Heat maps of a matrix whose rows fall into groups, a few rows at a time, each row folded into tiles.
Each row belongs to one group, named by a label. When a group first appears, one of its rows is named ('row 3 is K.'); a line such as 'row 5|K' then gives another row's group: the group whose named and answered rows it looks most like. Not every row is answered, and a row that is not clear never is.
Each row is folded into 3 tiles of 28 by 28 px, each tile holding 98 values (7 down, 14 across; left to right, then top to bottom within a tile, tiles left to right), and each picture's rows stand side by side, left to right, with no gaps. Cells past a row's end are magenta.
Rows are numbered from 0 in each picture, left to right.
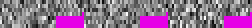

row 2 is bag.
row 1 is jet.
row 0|jet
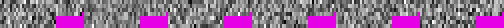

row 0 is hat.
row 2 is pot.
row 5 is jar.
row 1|jet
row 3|bag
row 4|jet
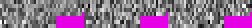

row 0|jet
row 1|jar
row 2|jet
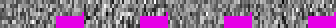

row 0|jar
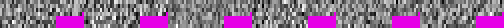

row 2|jet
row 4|bag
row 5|pot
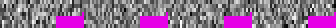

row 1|jar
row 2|bag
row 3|jet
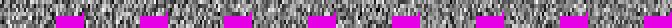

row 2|jar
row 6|jar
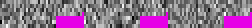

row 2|jar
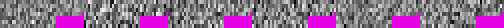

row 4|pot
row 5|bag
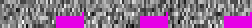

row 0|pot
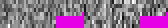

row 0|jet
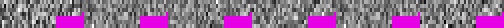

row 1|jet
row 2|jar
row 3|pot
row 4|jet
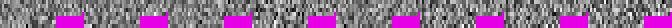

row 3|jet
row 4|pot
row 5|hat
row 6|hat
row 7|jet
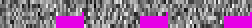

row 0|hat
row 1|hat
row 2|pot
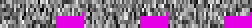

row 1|jet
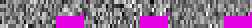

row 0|pot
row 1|jar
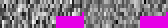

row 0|bag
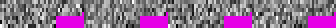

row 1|jar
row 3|bag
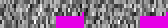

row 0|bag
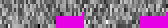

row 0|jet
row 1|pot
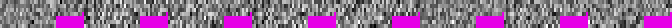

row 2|bag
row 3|hat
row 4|pot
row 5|jar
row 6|hat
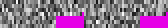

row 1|jar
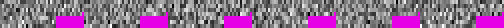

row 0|pot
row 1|pot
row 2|jar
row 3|hat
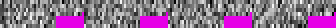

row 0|hat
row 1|jar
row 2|hat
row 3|bag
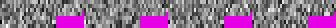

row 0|pot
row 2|pot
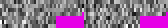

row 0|jet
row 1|hat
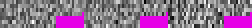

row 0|jar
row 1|hat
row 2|hat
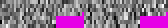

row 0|pot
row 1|jet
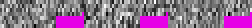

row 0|pot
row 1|bag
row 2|jet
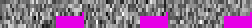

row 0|jar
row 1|bag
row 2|jar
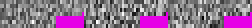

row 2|jar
